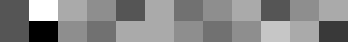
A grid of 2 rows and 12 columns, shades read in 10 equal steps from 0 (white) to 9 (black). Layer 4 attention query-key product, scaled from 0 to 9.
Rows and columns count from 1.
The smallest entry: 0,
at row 1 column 2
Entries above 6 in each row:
0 2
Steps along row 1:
down up up up down up down down up down down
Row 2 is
6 9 4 5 3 3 4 5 4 2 3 7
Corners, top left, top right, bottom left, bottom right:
6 3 6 7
